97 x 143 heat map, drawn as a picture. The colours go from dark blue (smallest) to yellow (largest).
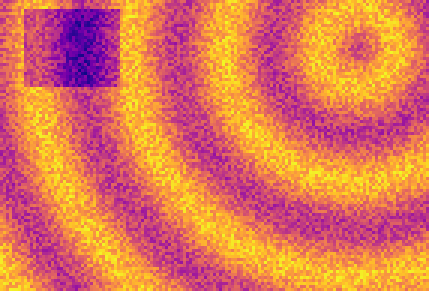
Odd patch: lower, in the top left. Mirror symmetry: none. Ninth with the lowest average: top left. Rings: centred on the top right.
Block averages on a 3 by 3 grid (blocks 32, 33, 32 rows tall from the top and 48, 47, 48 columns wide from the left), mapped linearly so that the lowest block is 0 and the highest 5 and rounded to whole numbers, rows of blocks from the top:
035 | 343 | 333
